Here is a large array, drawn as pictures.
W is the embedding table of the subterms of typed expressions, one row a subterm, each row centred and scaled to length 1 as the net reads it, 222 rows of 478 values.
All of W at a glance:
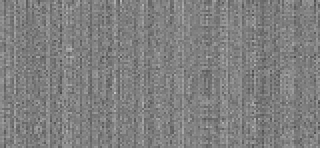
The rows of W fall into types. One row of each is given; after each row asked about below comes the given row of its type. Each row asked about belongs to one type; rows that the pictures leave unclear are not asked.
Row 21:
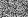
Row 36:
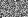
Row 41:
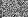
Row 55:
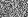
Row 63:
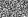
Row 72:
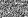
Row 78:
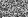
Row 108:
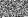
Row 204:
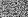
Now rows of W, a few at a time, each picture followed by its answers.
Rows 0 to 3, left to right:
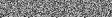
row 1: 204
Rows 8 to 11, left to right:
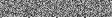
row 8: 21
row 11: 36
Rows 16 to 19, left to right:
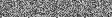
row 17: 204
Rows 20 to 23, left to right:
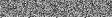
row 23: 21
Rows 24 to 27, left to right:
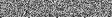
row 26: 78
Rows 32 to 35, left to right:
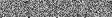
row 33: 41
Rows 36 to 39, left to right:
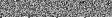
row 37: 78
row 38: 63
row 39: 63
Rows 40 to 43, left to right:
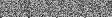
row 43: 108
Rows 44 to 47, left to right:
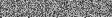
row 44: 36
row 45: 36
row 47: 21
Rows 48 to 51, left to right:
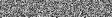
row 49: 78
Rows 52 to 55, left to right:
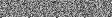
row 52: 36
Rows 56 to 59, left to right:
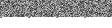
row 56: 72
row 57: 21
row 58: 108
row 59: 21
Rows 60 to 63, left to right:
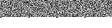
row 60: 63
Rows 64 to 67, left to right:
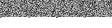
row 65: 21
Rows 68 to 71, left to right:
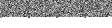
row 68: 21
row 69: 36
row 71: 108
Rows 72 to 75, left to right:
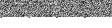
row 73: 72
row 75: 36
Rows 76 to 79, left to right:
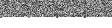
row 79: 41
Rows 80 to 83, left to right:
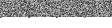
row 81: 78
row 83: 55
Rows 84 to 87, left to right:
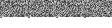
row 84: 72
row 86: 72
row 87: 78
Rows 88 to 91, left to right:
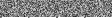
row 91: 55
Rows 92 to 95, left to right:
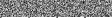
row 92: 63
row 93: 21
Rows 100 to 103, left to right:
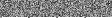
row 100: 55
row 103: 108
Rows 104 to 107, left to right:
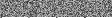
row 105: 55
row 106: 204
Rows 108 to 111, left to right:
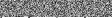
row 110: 55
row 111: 204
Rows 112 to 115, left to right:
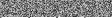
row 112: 204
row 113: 21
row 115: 55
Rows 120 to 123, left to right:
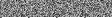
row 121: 204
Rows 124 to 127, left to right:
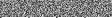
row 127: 72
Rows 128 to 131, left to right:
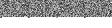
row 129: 36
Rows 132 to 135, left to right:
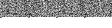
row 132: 204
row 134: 204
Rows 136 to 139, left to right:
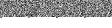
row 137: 55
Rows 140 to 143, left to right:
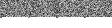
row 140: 36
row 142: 41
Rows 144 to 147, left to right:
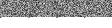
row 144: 204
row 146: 78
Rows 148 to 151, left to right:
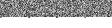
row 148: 55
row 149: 78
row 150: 36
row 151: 21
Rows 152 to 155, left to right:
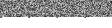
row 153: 78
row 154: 78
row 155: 21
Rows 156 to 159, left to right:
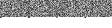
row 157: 41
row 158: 55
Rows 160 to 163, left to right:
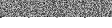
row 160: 41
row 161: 204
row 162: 55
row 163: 36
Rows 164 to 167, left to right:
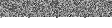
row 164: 108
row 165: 108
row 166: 41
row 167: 78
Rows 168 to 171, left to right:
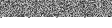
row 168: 72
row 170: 108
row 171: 55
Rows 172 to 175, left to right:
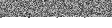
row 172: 78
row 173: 36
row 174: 21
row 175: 204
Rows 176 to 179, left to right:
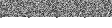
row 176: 78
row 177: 41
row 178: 41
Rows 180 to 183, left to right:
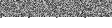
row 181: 41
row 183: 78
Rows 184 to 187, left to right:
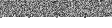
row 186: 55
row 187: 36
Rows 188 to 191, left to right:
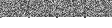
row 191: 41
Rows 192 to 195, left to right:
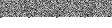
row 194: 41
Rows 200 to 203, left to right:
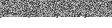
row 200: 204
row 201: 55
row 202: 108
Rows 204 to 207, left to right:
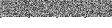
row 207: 21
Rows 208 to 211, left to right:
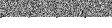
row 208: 36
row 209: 55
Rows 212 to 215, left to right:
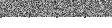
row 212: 78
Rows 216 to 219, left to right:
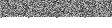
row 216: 21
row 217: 204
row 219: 55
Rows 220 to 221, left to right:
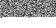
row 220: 21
